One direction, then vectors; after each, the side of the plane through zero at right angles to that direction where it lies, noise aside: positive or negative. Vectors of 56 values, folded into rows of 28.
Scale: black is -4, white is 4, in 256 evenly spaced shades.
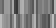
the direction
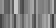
negative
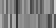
positive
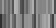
negative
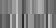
negative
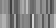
positive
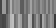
negative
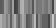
positive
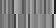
negative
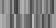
positive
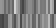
negative
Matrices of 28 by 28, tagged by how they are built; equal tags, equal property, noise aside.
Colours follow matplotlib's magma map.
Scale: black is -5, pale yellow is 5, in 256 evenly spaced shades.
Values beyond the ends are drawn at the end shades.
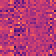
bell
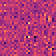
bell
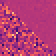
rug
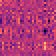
bell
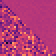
rug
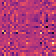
bell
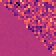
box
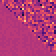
box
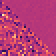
rug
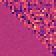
box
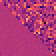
box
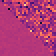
box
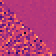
rug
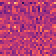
bell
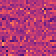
bell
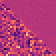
rug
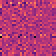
bell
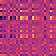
bell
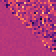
box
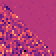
rug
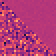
rug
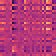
bell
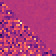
rug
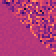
box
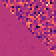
box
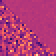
rug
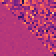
box
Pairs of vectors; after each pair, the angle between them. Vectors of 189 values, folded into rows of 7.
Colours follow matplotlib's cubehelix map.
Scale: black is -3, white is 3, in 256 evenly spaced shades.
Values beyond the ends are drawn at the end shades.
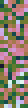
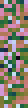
partly aligned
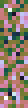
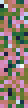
partly aligned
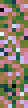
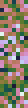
nearly parallel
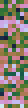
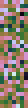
partly opposed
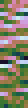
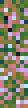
orthogonal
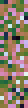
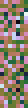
partly opposed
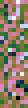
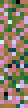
partly opposed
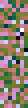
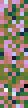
partly aligned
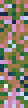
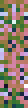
nearly opposite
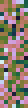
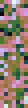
partly aligned
